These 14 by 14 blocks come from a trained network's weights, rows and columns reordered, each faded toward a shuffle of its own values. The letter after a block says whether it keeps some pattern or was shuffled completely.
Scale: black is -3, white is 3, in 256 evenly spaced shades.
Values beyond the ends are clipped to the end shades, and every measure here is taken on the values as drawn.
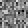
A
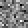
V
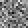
V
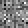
A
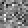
A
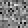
V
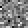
V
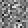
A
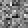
A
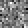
V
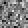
V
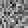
A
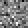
V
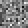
V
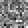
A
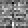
A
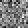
V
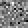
V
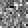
V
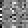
A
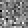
V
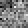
A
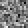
A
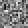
V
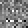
A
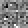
A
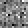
V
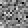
V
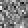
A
